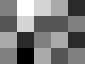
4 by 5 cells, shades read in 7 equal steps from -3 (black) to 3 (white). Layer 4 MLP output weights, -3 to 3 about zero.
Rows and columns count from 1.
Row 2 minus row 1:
-1 -1 -3 -2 2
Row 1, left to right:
0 3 2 1 -2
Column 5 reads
-2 0 -2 0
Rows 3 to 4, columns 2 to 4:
-2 0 1 / -3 1 -1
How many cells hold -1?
4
